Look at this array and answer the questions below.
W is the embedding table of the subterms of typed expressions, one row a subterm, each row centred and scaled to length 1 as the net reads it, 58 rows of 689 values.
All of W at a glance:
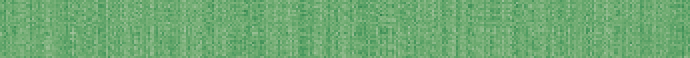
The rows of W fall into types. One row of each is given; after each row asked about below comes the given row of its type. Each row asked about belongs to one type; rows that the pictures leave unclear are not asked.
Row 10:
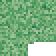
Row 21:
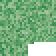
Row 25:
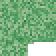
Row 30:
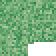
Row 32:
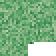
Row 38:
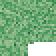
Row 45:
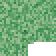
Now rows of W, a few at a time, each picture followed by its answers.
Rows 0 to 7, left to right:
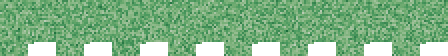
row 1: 10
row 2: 21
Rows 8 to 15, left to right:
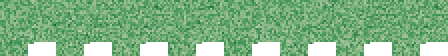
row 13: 30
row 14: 38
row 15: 10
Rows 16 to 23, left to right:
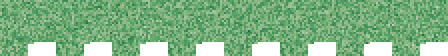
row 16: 25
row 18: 21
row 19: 21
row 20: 45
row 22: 30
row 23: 38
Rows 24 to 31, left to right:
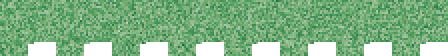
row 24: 21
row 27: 30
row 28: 30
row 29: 38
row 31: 10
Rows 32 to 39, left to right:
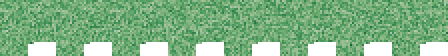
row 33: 38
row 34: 32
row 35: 25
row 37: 10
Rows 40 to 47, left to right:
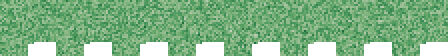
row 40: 45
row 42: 10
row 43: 25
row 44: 30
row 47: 21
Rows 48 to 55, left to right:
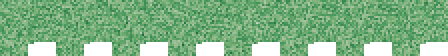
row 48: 38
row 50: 25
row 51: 38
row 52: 25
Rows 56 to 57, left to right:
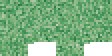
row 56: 21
